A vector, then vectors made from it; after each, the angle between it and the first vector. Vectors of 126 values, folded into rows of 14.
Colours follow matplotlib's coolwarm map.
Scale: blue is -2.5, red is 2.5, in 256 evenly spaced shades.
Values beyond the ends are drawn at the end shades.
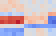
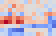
nearly parallel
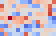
partly aligned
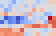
nearly opposite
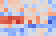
nearly parallel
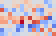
partly aligned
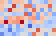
partly aligned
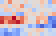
nearly parallel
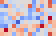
partly opposed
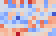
partly opposed
